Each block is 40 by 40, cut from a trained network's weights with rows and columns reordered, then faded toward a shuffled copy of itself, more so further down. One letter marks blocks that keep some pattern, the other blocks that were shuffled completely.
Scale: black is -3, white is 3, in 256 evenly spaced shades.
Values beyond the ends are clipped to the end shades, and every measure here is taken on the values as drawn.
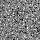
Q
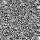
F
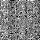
F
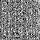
F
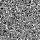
Q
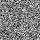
Q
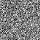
F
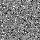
Q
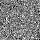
Q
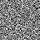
F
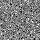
Q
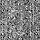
F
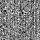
F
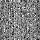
F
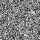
Q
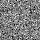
Q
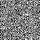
F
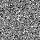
Q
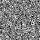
F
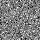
Q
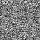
F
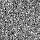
Q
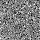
Q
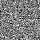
F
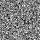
Q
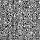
F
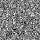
F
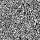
Q
